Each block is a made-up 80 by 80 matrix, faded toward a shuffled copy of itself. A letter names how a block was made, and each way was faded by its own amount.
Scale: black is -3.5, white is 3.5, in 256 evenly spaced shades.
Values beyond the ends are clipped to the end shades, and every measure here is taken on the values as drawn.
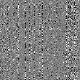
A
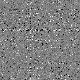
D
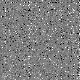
D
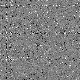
D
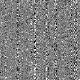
A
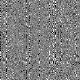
A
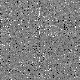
D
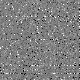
D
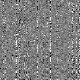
A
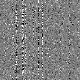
A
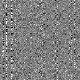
A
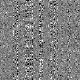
A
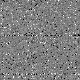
D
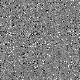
D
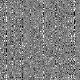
A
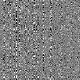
A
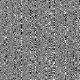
A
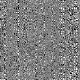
A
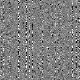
A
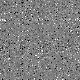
D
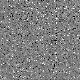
D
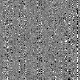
A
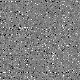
D
